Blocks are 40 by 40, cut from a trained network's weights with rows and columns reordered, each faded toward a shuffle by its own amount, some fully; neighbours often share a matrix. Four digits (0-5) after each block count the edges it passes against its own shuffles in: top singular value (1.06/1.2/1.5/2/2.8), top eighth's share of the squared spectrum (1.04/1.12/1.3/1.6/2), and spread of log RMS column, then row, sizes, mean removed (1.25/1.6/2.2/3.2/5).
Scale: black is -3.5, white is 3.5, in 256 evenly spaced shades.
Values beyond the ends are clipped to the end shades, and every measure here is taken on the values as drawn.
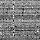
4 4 1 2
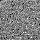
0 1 0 0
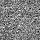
1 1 0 0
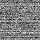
3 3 0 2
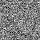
0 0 0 0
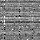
4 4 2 2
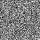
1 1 0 0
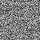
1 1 0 0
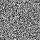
2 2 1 0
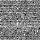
3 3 1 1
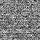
2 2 0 0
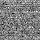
2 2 0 0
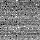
3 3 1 1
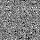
1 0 0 0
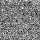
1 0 0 0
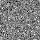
0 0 0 0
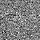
2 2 0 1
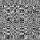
4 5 2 3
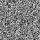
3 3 0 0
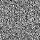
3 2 1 0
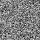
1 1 0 0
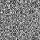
3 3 0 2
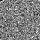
2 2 0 0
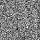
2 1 0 0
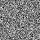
0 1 0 0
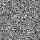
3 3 0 0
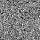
2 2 0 0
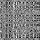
4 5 2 3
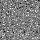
0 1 0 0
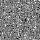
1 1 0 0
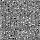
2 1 0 1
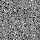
1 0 0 0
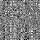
3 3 1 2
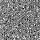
1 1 0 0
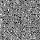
2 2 0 0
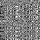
4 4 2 3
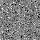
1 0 0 0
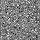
0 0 0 0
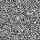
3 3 1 0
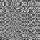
4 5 2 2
